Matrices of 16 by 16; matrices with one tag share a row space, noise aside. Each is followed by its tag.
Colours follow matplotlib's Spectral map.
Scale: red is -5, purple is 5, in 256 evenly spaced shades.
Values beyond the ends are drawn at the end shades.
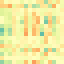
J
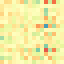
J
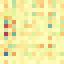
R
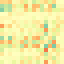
J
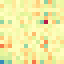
J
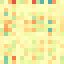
R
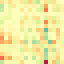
J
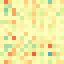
R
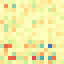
R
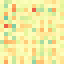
R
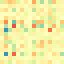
R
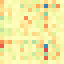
J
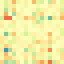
R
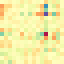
J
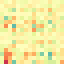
R
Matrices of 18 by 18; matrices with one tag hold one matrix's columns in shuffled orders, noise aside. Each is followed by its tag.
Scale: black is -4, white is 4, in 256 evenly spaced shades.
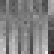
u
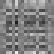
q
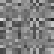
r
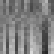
u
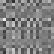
r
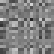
r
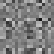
r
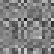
r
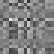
r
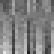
u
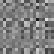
r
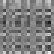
q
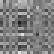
q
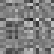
r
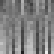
u
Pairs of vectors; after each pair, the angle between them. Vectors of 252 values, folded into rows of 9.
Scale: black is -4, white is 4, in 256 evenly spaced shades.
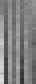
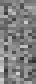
partly aligned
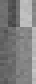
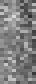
partly opposed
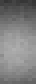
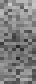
partly opposed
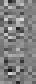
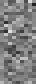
partly aligned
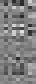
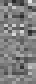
nearly parallel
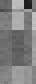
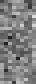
partly aligned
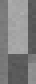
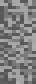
orthogonal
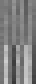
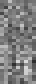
partly aligned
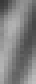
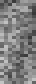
partly aligned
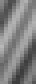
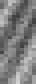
nearly opposite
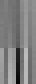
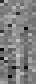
partly opposed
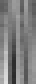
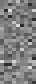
orthogonal
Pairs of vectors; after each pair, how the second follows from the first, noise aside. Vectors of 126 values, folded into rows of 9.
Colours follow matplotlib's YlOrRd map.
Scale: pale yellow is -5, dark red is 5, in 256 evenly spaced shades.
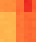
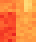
negated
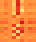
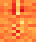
negated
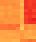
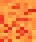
shuffled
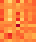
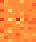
partly zeroed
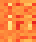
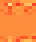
partly zeroed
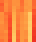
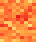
shuffled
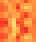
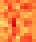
negated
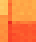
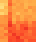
copied
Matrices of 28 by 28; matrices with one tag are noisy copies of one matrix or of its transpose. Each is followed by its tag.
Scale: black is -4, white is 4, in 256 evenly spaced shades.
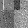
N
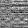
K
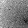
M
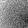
M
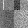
N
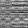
K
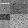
N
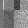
N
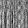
K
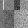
N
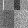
N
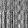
K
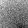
M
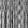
K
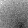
M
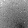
M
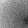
M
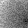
M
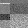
N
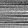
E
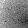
M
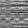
K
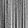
E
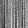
E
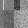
N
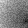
M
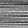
E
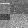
N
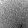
M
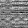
K
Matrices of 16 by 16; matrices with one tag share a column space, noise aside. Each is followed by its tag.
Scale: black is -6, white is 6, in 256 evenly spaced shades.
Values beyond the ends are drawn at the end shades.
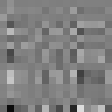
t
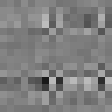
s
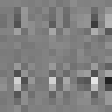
s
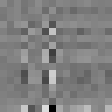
t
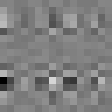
s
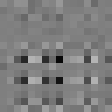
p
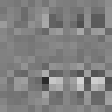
s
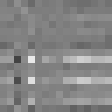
p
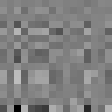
t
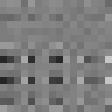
p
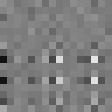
p
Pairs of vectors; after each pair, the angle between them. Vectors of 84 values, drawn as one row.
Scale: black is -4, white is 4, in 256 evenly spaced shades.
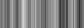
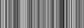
partly aligned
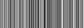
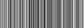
nearly parallel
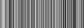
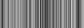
partly opposed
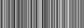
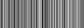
nearly parallel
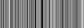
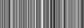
nearly opposite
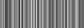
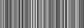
nearly parallel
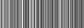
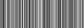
partly opposed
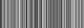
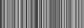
nearly parallel
